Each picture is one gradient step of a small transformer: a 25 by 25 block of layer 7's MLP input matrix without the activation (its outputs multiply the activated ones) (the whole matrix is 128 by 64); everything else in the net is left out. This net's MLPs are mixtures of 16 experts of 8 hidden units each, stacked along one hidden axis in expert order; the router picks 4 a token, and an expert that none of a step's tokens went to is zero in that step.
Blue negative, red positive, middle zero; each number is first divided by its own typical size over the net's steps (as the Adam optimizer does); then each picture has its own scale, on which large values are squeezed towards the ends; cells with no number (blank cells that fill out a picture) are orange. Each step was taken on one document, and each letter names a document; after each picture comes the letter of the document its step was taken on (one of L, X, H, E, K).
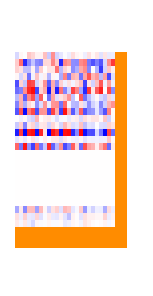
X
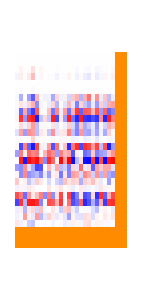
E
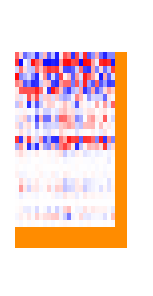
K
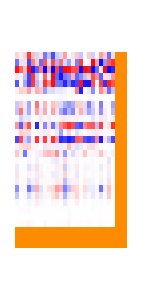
K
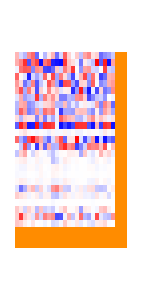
K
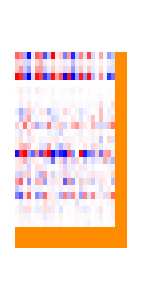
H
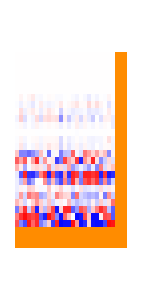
E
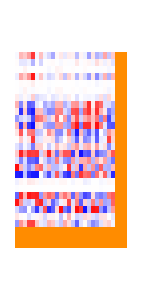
E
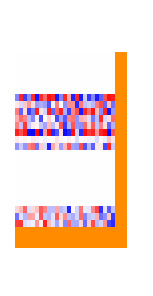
X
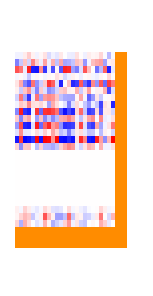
K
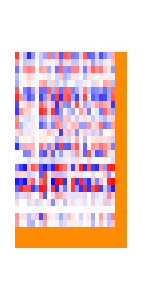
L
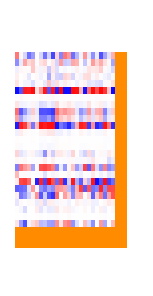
L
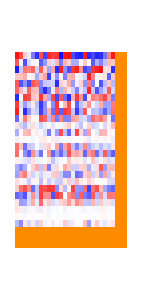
L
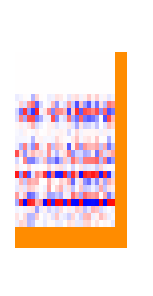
E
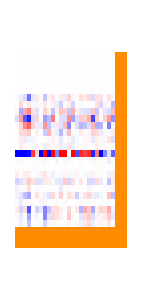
H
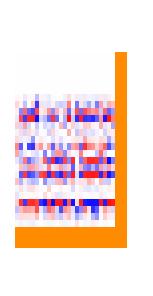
E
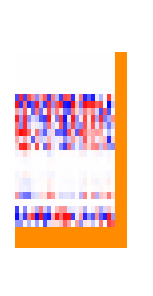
X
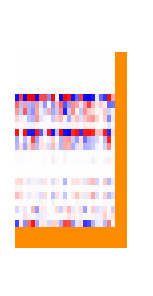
X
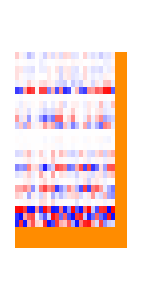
L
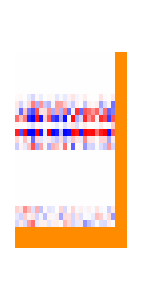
X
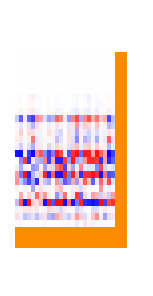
E
